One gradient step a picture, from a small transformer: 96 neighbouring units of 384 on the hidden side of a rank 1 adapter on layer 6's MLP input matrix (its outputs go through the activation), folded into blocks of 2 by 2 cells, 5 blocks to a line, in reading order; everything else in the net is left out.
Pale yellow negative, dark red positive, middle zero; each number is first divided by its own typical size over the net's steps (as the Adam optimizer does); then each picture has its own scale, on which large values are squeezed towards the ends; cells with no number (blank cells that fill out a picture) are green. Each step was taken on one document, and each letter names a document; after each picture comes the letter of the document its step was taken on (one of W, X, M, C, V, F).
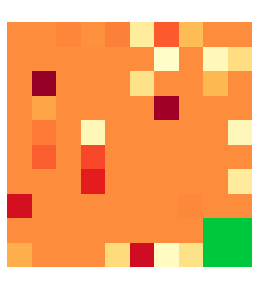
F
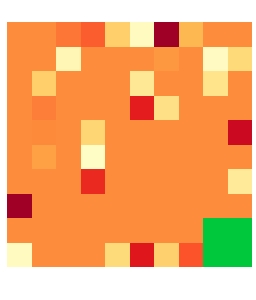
F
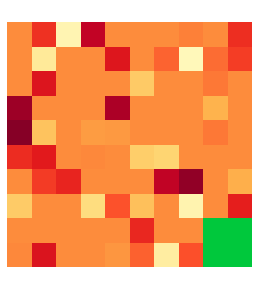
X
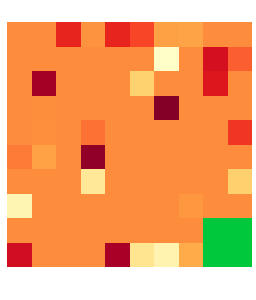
F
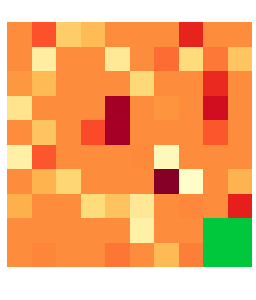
X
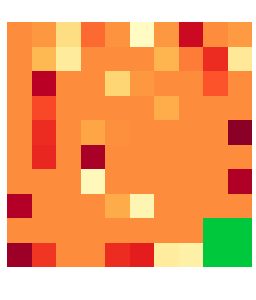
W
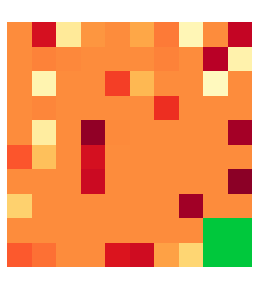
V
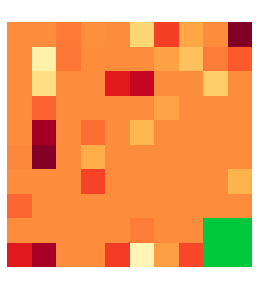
V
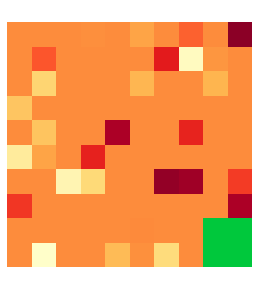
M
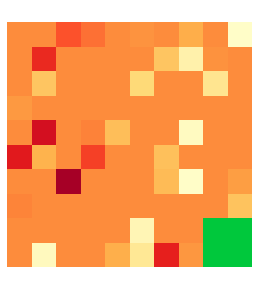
M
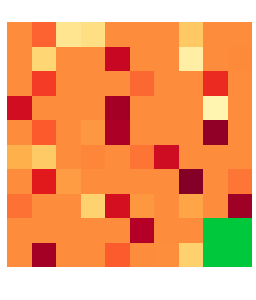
X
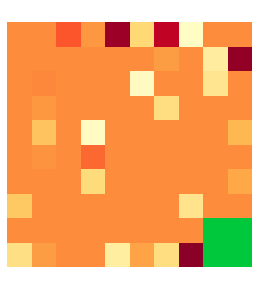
F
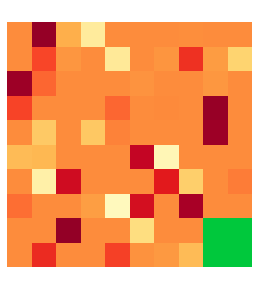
X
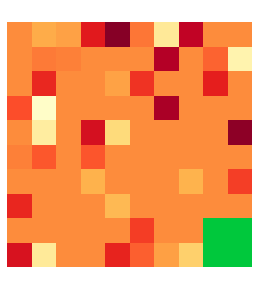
W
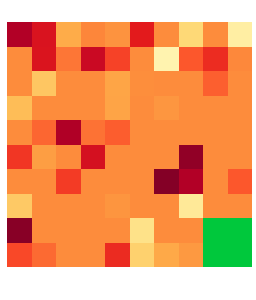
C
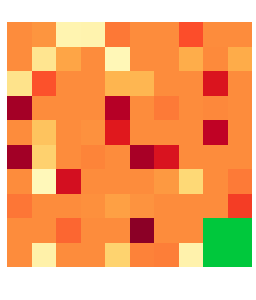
X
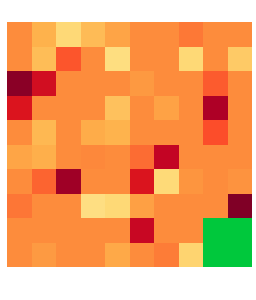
X
